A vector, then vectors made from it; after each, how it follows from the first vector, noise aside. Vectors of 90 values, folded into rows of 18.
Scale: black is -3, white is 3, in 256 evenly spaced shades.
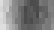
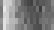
wrapped around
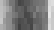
wrapped around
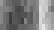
wrapped around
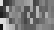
sign-scrambled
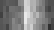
wrapped around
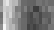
wrapped around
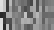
sign-scrambled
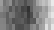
reversed
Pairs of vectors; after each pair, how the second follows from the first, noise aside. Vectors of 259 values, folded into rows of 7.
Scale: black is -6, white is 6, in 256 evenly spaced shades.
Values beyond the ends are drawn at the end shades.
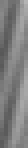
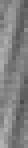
reversed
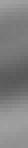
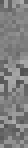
sign-scrambled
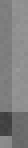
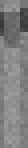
wrapped around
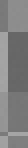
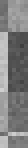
scaled up
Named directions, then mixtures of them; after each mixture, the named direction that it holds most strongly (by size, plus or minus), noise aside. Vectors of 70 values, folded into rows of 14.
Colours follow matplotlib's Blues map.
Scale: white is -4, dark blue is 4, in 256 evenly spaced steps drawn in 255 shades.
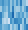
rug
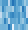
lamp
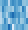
lamp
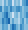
rug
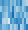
rug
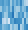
rug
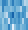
lamp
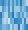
rug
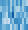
rug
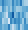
rug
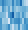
rug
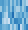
rug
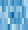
lamp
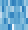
lamp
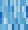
lamp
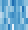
lamp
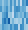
rug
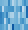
lamp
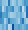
lamp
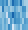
lamp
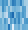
lamp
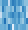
lamp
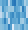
lamp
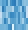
lamp
